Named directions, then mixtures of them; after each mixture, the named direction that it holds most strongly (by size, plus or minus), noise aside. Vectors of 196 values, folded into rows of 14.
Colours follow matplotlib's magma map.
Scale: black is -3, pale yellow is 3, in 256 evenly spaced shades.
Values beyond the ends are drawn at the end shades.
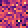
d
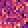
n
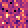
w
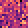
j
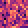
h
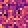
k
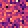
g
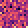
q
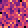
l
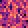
h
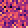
q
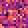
k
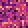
g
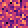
j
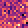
n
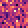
w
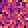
l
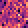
n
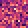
d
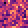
h
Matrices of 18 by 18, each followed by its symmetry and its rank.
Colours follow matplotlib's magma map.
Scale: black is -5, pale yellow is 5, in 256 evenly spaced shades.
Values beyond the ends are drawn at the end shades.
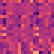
neither, rank three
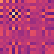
symmetric, rank two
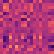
neither, rank three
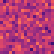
neither, full rank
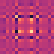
symmetric, rank one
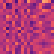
neither, rank three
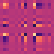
symmetric, rank one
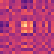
symmetric, rank two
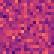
neither, full rank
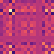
symmetric, rank two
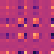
symmetric, rank one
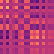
symmetric, rank one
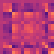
symmetric, rank two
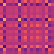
symmetric, rank one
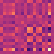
symmetric, rank two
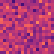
neither, full rank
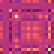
symmetric, rank two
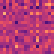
neither, rank three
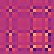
symmetric, rank one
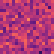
neither, full rank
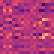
neither, rank three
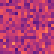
neither, full rank
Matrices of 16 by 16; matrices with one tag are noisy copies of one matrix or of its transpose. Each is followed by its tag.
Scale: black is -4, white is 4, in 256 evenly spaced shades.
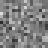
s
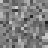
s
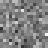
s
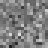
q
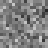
q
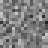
s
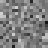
s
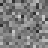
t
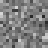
s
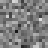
s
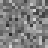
q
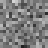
s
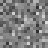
t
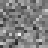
q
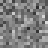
t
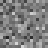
t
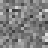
s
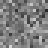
q
